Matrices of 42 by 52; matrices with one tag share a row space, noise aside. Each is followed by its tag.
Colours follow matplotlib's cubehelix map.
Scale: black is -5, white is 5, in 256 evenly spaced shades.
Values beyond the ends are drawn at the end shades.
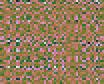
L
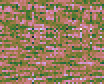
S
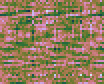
S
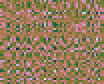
L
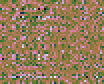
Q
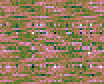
S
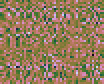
L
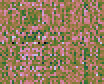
Q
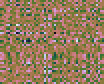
L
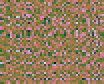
L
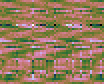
S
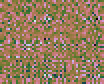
L
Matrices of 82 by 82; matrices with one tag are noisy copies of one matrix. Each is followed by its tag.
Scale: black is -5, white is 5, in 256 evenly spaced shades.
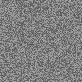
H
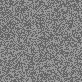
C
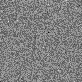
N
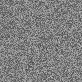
C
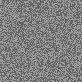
H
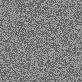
H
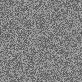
C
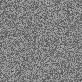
N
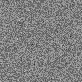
H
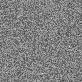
N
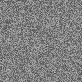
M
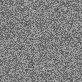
C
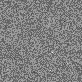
M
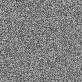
H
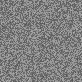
C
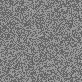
C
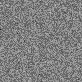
C
